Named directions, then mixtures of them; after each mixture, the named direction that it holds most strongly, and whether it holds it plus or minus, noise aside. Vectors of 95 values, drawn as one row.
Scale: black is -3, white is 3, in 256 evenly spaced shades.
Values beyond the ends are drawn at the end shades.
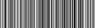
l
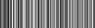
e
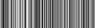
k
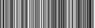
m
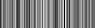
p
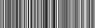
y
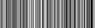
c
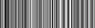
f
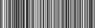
k, minus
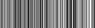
m, minus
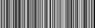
l, minus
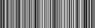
l, minus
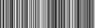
m, plus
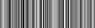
k, minus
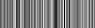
p, plus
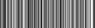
c, minus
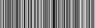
y, plus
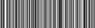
l, minus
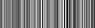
p, plus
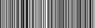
k, minus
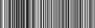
k, minus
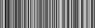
f, plus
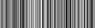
c, plus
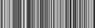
m, minus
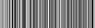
e, minus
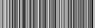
e, minus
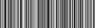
l, plus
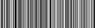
m, minus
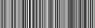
y, minus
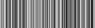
c, plus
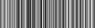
c, minus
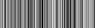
m, minus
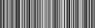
p, plus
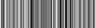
f, minus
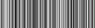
e, minus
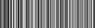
e, plus
